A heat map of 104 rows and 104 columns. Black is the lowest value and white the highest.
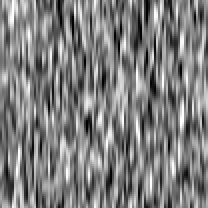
Average level on the scale: 50%. Grain: streaks running down. Histogram: bell-shaped. Mirror symmetry: none.
